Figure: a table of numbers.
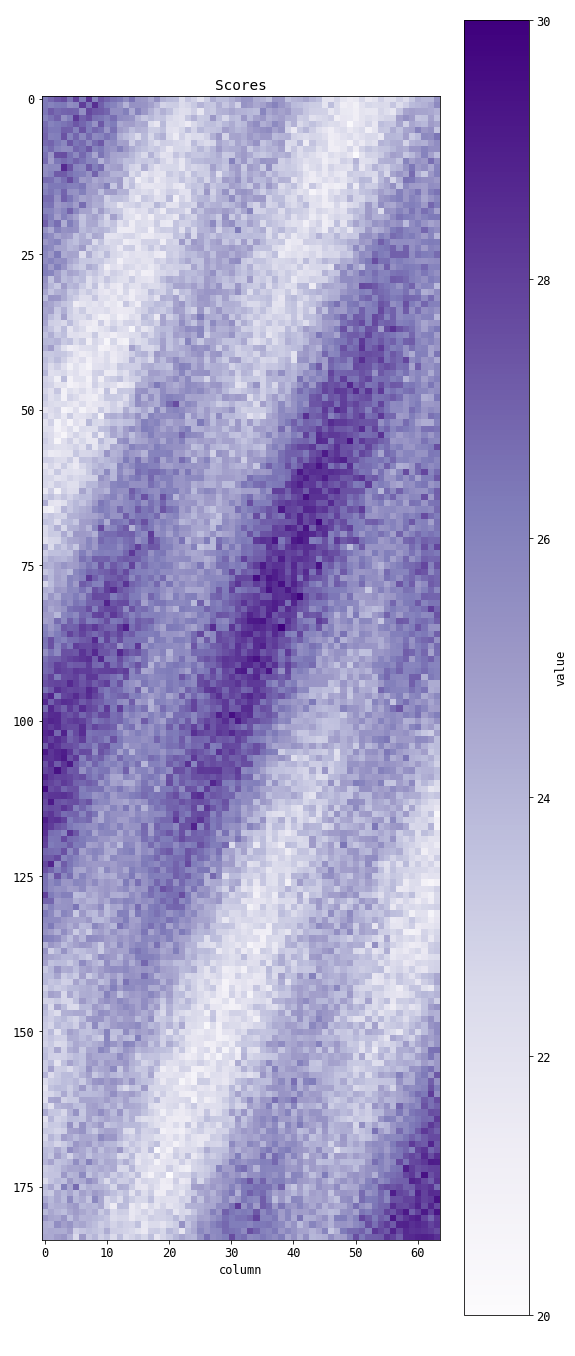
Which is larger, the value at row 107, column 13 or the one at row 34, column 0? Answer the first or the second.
the first
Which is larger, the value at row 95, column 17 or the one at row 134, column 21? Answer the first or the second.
the first
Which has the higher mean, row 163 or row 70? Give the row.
70
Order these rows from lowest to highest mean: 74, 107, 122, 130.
130, 122, 107, 74
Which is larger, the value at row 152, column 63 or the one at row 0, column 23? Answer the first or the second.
the first
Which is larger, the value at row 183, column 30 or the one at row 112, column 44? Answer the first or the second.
the first
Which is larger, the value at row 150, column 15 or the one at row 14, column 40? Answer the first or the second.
the first
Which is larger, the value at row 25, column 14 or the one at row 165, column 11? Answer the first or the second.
the second
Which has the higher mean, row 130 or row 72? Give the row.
72
